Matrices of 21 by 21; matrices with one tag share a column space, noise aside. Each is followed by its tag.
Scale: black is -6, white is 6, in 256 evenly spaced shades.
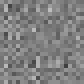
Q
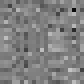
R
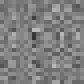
Q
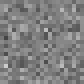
Q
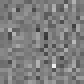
Q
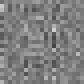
Q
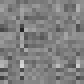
Q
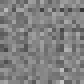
R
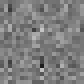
Q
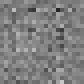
R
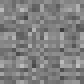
Q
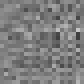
Q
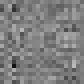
Q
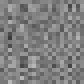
Q
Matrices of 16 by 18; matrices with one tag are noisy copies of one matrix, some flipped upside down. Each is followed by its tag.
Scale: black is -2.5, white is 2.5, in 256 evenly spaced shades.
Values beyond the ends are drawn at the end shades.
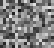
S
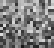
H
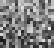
H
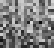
H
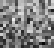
H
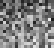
H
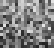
H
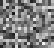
S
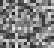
S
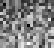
H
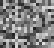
S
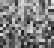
H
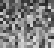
H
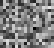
S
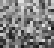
H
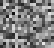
S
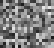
S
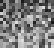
H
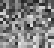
H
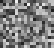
S
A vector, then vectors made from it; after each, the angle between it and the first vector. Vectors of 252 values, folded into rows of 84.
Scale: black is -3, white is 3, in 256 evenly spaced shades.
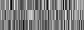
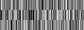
partly opposed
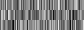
orthogonal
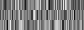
partly opposed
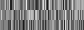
nearly parallel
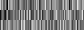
orthogonal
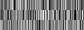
partly opposed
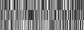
nearly opposite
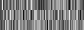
orthogonal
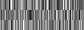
nearly opposite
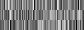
orthogonal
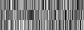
nearly opposite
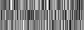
nearly opposite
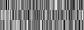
orthogonal
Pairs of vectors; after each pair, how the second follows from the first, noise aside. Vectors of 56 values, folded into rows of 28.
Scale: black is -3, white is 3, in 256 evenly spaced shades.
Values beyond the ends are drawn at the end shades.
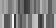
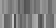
shrunk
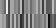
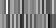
copied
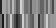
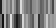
copied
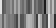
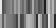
copied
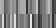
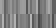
shrunk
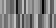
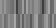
shrunk
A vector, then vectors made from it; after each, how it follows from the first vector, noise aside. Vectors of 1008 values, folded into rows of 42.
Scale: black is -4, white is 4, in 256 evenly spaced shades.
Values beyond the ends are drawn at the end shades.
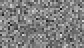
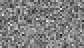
negated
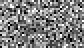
scaled up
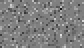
partly zeroed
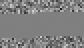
partly zeroed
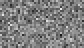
negated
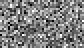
scaled up
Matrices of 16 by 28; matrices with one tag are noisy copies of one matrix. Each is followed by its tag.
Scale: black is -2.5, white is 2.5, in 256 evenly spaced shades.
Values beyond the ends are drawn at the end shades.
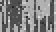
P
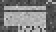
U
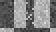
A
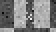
A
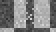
A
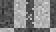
A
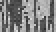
P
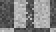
A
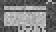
U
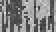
P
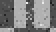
A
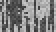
P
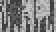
P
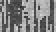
P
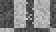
A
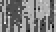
P
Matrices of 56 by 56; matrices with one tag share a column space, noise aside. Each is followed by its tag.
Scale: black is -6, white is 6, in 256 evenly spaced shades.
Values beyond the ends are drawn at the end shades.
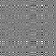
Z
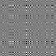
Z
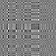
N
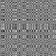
N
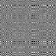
Z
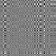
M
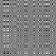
M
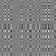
N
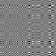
Z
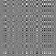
M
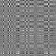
M
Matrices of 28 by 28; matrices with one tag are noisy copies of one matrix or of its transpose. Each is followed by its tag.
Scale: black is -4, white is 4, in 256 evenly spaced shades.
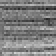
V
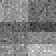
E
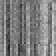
V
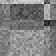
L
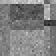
L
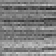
V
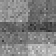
E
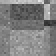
L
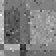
L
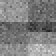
E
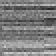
V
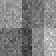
E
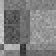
L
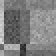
L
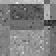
L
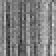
V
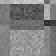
L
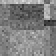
L
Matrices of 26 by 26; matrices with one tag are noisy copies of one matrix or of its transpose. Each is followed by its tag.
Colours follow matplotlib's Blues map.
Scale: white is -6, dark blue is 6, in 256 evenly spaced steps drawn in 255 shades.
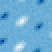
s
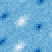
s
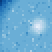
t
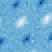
s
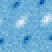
s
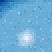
t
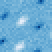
s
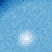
t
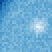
t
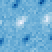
s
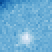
t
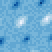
s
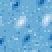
s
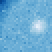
t
